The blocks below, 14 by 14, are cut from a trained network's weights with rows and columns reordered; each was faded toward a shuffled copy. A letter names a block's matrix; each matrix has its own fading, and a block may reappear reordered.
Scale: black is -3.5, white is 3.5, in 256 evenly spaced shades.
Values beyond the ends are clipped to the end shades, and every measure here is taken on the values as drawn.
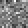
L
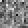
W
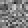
L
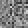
L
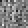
W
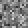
W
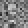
L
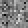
W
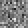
W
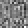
L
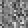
L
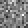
W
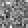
W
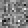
W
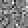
W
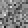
W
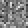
W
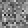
L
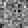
W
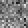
L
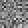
L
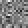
L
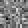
L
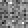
W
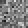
W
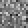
W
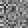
L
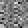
L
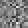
L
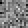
W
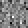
W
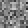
L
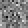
W
